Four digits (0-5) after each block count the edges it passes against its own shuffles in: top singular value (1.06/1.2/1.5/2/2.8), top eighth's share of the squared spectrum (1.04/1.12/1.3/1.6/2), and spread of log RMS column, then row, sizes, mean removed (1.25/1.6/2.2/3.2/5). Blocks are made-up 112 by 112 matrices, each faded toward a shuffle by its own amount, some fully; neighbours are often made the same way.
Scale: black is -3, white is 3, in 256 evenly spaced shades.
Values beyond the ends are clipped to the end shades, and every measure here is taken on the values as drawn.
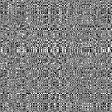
5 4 4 4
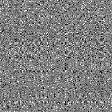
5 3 2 2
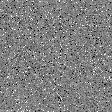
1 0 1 0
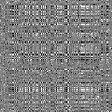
5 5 4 4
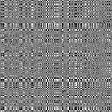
5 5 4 4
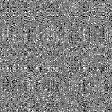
5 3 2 2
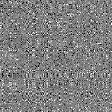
5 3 2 2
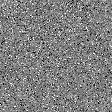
2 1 0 0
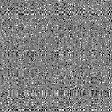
5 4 3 3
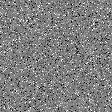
0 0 0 0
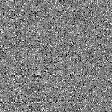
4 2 1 1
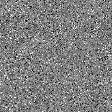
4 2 1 1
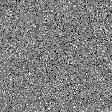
3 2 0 0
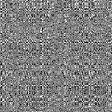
5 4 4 3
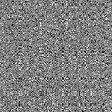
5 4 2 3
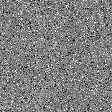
2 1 0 0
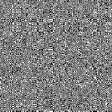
5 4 3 3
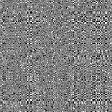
5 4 3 3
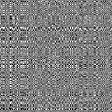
5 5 4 4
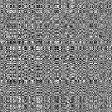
5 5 4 4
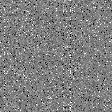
3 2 2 0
